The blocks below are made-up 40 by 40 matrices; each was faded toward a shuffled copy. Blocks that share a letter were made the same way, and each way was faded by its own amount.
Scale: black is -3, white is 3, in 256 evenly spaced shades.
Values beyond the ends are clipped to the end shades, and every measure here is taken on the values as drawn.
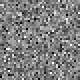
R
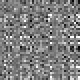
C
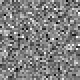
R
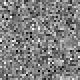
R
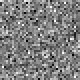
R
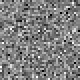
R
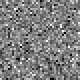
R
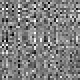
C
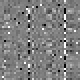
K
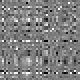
K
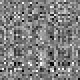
C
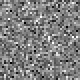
R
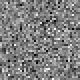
R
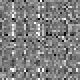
C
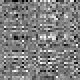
C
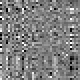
C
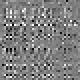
K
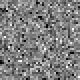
R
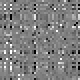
K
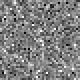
R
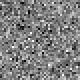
R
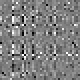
K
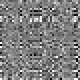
C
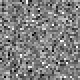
R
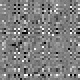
K
